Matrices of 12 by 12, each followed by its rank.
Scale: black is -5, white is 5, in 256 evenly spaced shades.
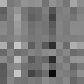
two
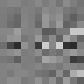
two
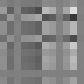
one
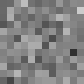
full rank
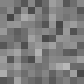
full rank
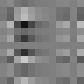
one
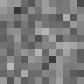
full rank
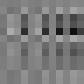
one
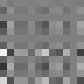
one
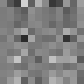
two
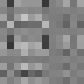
two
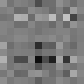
two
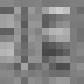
two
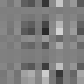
one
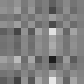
one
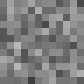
full rank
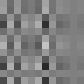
one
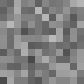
full rank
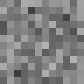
full rank
